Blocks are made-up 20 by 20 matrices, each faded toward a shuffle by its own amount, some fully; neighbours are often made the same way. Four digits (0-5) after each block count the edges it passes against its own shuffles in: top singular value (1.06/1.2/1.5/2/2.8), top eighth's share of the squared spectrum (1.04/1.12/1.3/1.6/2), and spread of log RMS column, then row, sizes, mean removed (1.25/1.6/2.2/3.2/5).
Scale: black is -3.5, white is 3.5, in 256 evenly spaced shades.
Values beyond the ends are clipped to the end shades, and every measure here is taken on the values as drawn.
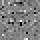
2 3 1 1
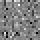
2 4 0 0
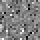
0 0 0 0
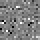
2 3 0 1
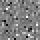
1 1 1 0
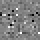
2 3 0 1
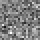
1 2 0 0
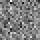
2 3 1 0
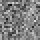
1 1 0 0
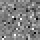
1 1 1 0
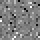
0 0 0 0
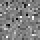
0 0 0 0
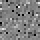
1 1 0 0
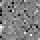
2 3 1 0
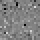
1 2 1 0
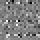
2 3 1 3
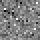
0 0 0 0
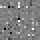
2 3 0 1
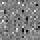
1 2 1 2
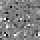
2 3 1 1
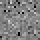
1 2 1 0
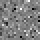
1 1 0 0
